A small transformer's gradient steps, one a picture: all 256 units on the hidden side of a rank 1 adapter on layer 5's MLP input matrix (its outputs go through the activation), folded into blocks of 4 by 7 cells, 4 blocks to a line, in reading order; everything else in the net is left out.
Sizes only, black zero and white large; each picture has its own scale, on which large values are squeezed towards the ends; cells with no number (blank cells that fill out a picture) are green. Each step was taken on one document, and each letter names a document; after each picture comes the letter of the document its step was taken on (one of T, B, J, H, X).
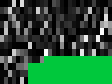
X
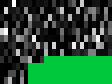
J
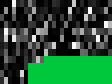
J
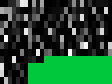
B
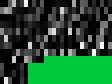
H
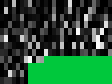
J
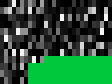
X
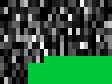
H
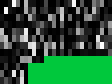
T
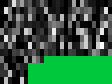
H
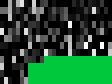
B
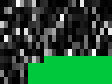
H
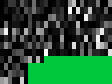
J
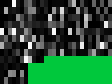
T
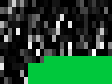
B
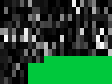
T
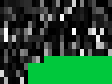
X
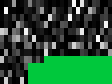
X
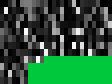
X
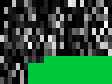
T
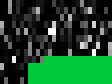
B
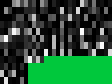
H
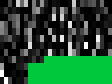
H
